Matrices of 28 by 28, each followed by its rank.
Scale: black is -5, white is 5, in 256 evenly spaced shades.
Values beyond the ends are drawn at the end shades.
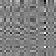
two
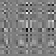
two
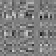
three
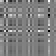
one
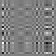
one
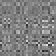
three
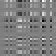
one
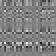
two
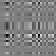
one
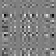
two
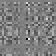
three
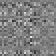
three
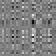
two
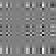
one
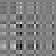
one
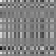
one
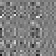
three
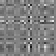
two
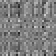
three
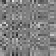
three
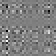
two
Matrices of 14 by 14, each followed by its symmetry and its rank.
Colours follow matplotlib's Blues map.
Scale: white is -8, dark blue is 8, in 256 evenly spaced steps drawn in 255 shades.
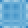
symmetric, rank one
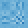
symmetric, rank two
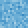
antisymmetric, full rank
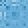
symmetric, rank two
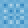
symmetric, rank one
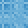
symmetric, rank two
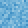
neither, full rank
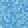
neither, full rank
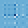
symmetric, rank one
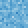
antisymmetric, full rank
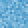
antisymmetric, full rank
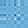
symmetric, rank one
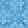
symmetric, rank two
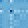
symmetric, rank two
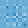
symmetric, rank two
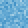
neither, full rank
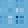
symmetric, rank one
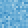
antisymmetric, full rank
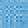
symmetric, rank two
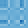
symmetric, rank one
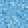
antisymmetric, full rank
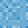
symmetric, rank two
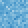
neither, full rank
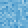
neither, full rank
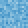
antisymmetric, full rank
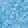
neither, full rank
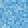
neither, full rank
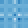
symmetric, rank one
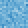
antisymmetric, full rank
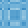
symmetric, rank one
